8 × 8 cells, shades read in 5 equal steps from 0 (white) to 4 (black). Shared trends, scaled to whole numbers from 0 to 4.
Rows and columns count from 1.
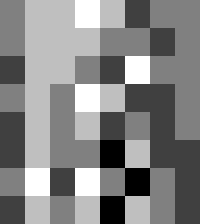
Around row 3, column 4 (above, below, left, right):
1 0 1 3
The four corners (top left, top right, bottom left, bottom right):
2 2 3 3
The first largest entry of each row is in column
6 7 1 6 1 5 6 5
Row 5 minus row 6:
0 0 0 -1 -1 1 0 -1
